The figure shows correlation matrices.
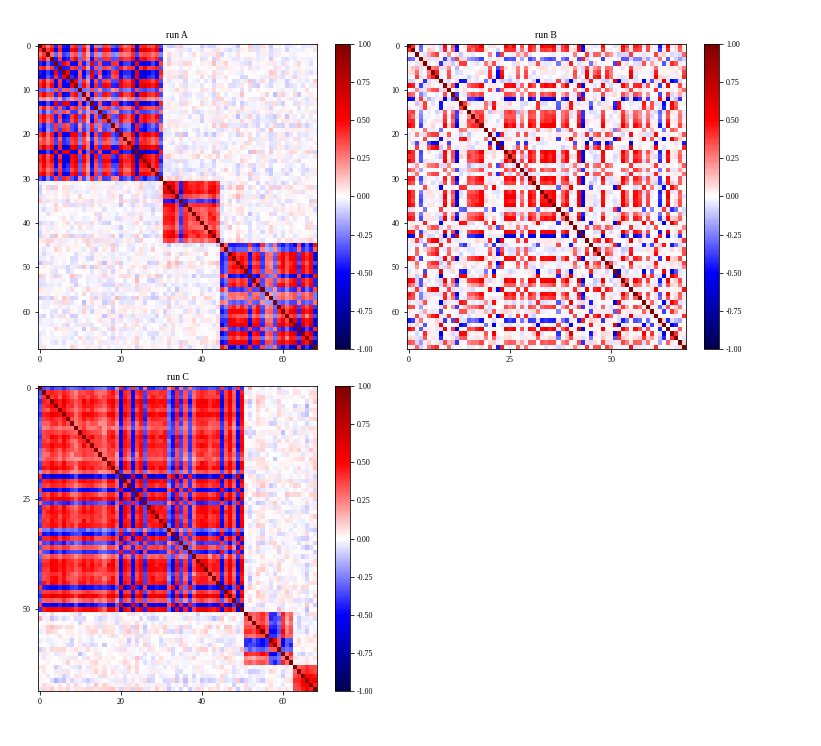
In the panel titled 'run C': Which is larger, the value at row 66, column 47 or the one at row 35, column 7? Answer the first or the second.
the first
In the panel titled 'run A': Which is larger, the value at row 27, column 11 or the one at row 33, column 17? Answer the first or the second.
the first
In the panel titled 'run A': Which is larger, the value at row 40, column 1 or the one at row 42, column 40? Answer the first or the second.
the second
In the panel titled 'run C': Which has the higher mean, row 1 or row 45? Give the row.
1
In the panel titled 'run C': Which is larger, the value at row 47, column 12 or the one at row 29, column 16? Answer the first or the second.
the first
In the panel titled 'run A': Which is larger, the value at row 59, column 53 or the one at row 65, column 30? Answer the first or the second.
the first
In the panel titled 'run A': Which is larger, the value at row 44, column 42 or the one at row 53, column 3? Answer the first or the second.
the first
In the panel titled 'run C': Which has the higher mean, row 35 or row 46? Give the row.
46
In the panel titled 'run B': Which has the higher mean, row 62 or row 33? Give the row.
33
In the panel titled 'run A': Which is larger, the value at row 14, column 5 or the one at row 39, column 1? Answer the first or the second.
the first
